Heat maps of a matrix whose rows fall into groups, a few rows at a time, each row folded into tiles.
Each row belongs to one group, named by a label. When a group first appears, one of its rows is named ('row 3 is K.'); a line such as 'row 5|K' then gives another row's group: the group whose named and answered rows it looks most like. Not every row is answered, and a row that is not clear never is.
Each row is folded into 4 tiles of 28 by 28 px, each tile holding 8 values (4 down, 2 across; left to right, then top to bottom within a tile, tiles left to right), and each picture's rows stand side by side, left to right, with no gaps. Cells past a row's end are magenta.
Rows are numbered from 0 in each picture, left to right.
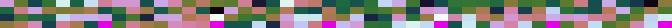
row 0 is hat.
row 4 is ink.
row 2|hat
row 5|ink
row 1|hat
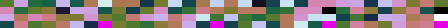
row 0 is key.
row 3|hat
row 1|key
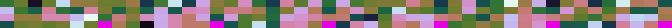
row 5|hat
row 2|hat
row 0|key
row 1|key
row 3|hat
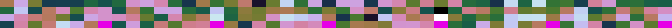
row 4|hat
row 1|ink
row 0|ink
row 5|ink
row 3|hat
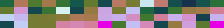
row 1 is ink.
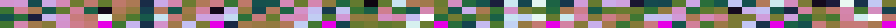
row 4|hat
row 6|key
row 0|hat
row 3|key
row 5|ink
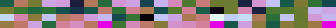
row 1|hat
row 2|ink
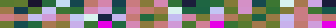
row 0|key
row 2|hat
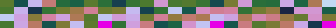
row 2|key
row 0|ink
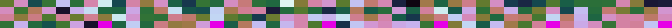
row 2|hat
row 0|key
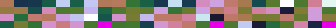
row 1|key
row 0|key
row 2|key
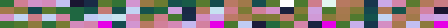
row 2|key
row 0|ink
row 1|ink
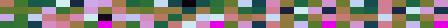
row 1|ink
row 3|key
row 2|key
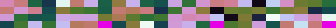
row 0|hat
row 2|hat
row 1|hat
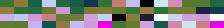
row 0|ink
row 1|hat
